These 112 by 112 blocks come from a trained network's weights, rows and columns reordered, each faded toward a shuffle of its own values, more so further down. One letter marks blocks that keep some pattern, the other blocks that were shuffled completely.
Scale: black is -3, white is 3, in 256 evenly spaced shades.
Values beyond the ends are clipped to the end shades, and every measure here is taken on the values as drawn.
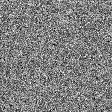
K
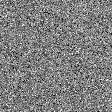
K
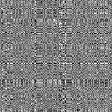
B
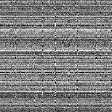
B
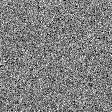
K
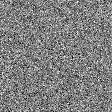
K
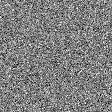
K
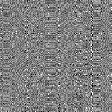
B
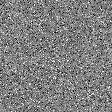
K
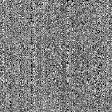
B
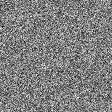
K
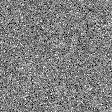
K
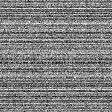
B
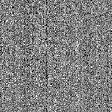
B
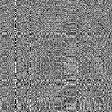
B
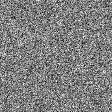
K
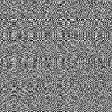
B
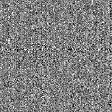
B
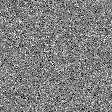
K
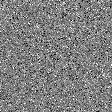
K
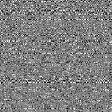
B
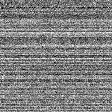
B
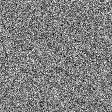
K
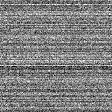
B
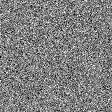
K
